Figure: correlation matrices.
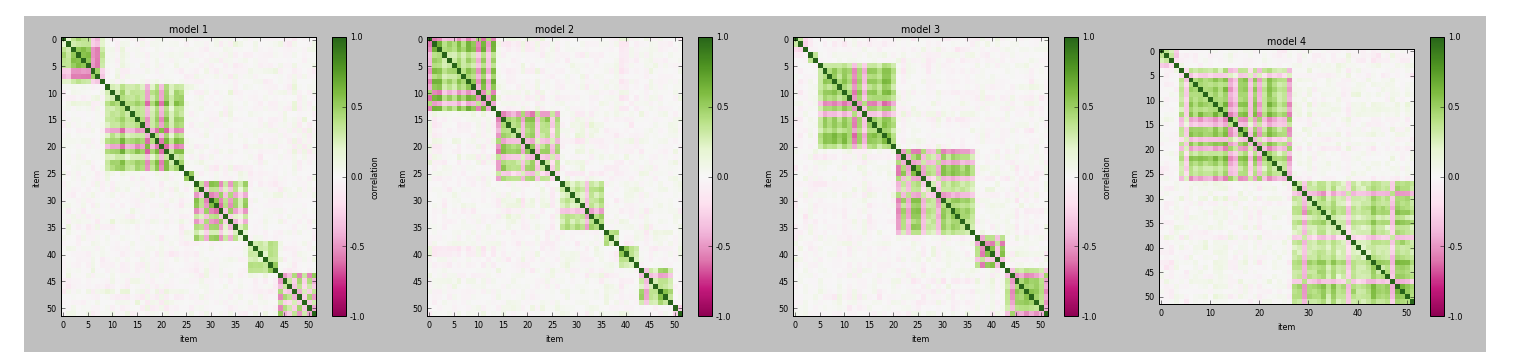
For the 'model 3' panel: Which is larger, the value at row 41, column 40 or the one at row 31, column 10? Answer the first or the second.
the second
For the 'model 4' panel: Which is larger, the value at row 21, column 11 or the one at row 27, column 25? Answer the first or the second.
the first
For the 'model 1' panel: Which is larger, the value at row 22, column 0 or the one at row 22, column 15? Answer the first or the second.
the second
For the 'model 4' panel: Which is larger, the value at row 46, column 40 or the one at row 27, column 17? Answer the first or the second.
the first
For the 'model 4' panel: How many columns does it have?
52
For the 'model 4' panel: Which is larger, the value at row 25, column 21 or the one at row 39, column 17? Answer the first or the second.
the first
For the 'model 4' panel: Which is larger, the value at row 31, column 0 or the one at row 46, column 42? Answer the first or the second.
the second
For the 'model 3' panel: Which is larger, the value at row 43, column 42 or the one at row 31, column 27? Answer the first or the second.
the second
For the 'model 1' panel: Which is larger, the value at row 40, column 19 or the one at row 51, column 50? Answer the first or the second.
the first
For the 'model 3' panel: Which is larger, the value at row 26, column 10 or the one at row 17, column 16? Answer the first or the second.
the second
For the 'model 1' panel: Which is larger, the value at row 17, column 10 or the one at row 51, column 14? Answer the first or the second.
the second
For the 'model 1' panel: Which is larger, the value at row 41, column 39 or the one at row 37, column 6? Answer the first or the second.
the first
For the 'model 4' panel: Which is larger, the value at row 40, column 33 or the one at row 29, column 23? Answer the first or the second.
the first
